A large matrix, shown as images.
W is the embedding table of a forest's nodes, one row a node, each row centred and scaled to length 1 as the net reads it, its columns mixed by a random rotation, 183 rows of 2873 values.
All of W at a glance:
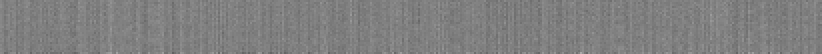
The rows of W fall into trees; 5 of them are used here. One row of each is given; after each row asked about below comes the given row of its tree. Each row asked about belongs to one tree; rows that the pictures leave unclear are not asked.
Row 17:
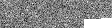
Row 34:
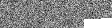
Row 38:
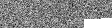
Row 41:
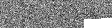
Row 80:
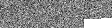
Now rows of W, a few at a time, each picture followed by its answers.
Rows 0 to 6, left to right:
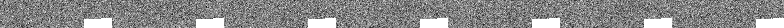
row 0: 80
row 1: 80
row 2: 41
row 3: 38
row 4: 41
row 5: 38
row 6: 41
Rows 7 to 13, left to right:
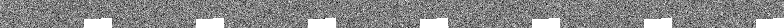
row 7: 38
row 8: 17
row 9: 38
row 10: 17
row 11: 17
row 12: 38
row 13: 17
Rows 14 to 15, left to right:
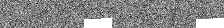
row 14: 38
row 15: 41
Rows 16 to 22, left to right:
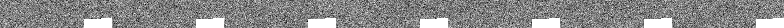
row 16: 38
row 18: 41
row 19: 38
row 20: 80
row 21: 80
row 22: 17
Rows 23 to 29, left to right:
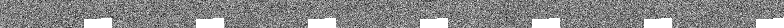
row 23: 41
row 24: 17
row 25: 17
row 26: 80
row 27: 38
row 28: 41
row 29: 38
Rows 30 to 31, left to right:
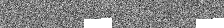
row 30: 41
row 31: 38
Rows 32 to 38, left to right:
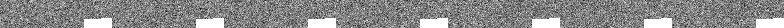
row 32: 41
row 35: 80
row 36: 38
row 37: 80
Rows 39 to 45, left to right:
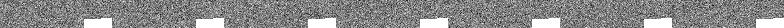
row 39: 34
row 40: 80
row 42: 80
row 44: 41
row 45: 80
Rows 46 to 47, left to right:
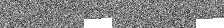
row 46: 38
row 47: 41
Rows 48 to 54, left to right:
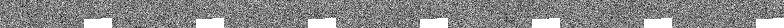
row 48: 41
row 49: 17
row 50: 41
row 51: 41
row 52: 38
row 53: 38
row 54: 41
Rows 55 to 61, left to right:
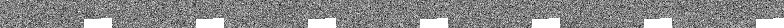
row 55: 41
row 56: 34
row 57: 38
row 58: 17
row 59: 17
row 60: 17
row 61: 80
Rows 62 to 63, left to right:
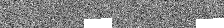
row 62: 38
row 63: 41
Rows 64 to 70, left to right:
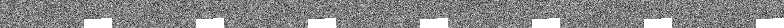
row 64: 34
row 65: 38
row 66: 17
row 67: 17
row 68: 80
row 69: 38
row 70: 41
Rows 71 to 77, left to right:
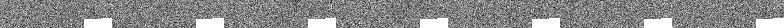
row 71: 41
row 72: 17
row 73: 38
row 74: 38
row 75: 41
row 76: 34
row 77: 41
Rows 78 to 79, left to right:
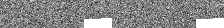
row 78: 41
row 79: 41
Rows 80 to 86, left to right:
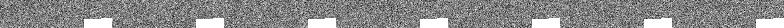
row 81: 41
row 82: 34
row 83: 80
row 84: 17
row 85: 34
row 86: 80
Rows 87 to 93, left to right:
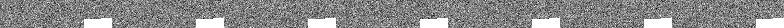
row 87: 17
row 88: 38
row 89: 41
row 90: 34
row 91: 38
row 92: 17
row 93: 17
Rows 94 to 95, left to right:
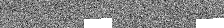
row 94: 80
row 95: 41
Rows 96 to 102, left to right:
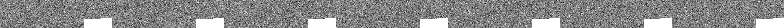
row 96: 17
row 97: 80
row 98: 38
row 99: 41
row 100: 38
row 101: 17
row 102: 17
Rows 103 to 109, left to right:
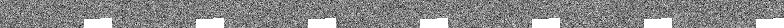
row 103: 17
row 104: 34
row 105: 38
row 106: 17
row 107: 17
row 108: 38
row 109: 80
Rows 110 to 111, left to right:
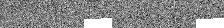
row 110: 80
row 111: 41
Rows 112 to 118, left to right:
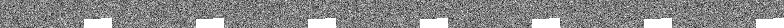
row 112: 17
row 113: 34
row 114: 80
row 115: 17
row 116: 17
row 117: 80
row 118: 80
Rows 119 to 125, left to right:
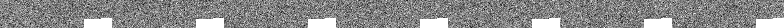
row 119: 38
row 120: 80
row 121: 17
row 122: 80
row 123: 80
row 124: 41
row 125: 17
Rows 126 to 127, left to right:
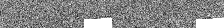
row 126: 41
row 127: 17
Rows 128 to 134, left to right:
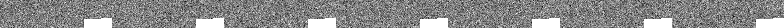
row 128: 80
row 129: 38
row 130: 17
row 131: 34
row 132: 80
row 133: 34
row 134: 41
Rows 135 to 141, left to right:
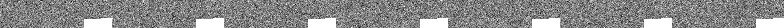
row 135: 34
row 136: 41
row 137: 41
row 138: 80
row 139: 34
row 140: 41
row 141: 38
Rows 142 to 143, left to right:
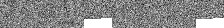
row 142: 34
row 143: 80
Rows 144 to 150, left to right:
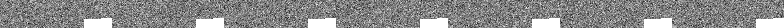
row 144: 41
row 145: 38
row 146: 80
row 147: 80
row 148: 80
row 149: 34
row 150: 80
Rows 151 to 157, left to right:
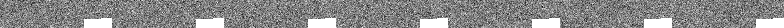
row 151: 80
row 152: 38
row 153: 41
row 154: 41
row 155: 80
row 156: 17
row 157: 38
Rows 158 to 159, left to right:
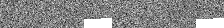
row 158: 34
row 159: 38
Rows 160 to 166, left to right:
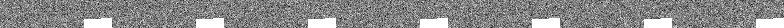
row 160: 17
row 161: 80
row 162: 17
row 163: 17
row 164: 17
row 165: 17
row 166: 80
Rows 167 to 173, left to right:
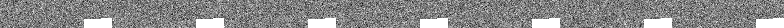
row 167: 34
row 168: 80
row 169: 17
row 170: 80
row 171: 80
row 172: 17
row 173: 41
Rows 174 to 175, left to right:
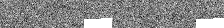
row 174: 17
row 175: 41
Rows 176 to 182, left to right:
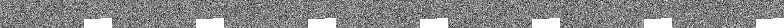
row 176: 17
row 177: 17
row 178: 80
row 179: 41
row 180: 17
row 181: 34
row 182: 80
